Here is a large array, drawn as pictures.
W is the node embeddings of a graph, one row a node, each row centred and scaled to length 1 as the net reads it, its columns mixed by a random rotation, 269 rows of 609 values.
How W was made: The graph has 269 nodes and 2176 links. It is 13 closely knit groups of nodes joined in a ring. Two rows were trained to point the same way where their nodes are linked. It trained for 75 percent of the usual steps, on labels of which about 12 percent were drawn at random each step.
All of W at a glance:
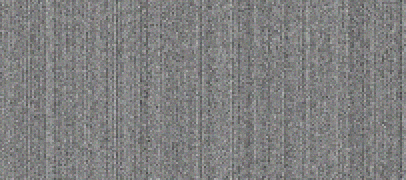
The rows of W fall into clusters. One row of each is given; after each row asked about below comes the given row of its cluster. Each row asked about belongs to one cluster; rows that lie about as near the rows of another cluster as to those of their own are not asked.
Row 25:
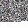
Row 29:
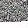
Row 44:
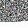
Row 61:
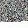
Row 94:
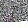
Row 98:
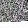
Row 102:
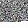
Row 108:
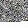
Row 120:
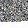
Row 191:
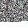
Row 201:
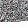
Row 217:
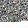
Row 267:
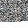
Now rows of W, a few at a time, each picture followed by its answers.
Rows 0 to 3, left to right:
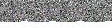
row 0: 94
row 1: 267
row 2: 102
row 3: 102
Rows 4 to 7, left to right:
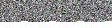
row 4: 25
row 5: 44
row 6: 191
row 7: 201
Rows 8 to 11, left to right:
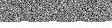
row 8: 267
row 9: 120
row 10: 120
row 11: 120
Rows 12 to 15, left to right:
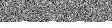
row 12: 98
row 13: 102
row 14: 201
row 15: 108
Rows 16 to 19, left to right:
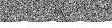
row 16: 44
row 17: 44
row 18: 217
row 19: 201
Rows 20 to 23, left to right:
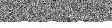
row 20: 267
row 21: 98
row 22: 61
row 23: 201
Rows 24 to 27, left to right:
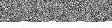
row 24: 108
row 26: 29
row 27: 61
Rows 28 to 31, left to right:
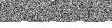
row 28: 25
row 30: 191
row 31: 102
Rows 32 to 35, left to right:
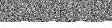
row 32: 120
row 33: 94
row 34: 102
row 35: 201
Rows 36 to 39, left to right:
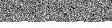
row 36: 201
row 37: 217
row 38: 201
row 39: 98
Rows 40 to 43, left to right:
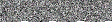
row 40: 217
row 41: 102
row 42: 98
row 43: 201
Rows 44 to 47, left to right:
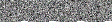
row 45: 267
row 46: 25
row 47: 94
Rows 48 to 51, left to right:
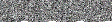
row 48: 61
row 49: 191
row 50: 191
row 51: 44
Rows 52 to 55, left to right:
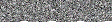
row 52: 191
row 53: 98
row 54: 44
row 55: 201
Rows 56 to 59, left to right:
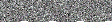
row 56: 191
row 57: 44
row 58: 94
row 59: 44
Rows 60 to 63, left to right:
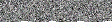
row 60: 98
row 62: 44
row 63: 94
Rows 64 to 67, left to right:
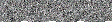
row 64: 61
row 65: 217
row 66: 61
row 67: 267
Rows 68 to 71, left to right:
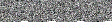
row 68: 25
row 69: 94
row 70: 25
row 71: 94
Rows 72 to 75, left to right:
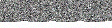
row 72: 94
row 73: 108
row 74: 191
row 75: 44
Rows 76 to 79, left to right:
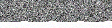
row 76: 191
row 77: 44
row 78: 29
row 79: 102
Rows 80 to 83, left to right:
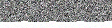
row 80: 44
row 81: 29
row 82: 201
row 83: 120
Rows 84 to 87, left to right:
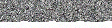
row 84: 201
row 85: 191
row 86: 102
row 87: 102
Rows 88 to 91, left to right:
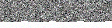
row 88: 102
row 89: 61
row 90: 102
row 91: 29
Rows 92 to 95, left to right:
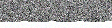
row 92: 201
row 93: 108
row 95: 61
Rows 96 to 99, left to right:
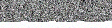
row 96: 191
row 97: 94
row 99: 120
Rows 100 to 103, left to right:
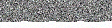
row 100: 98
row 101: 267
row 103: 44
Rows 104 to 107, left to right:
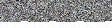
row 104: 25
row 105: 29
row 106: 94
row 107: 29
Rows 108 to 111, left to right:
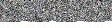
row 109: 61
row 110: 191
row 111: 25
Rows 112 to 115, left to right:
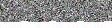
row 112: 108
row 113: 61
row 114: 61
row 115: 191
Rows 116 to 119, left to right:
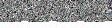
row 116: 61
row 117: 44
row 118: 25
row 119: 98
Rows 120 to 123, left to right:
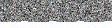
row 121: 108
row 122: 25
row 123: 217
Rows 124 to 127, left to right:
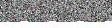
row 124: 191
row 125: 94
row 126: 98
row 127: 61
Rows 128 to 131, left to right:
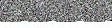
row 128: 120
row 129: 102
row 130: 94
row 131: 108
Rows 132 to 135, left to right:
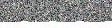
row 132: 29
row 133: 120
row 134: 108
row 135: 267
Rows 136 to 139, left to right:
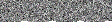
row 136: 25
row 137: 120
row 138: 61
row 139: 98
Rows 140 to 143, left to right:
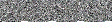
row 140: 267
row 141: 120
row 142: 108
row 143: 191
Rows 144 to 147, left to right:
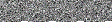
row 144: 29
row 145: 267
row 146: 267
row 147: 98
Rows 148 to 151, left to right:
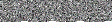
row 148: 29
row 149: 102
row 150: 191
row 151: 120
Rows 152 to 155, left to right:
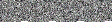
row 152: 25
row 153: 25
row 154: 61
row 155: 25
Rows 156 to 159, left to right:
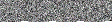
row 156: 267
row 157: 120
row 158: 25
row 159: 108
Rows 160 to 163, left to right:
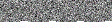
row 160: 201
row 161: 61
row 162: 25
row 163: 29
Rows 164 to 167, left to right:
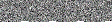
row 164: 267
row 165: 120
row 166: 25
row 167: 29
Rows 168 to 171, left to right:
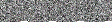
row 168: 191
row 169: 267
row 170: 217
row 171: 120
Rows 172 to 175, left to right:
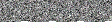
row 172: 98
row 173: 25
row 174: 61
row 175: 61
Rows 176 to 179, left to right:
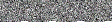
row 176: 29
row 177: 94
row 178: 98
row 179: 120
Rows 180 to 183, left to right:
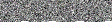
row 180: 29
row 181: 201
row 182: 217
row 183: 102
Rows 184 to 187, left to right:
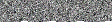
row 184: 61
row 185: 217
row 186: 98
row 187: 44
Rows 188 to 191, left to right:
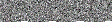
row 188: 44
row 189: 29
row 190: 201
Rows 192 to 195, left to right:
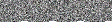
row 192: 94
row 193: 29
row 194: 120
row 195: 267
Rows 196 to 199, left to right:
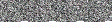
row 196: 25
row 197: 191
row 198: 191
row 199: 102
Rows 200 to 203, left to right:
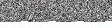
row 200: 25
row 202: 98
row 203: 61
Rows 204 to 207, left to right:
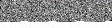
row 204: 191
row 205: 120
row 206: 94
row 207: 108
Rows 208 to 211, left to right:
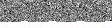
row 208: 102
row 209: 25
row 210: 191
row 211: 108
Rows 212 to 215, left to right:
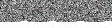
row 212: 191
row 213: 102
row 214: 201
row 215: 94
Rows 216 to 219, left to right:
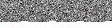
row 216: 29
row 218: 201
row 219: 108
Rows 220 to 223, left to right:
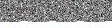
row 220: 201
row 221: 217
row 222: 25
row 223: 267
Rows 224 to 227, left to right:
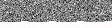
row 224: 267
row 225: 94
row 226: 29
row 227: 120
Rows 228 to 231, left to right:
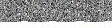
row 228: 44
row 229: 98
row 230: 201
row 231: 217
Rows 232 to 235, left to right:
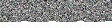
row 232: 98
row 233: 25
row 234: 191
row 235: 29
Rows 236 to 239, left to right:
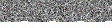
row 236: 120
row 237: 94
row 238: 217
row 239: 61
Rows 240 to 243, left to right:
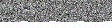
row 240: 98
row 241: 29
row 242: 267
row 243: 94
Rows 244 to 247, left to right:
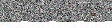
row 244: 25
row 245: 191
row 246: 217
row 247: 201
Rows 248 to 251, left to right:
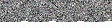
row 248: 29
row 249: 102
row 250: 29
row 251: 102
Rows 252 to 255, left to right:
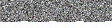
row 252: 44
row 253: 102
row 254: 94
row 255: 29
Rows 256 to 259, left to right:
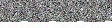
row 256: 25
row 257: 102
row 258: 61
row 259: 61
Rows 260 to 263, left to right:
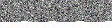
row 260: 29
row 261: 191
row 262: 108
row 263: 217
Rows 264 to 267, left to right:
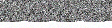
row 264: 102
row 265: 217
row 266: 94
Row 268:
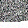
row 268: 120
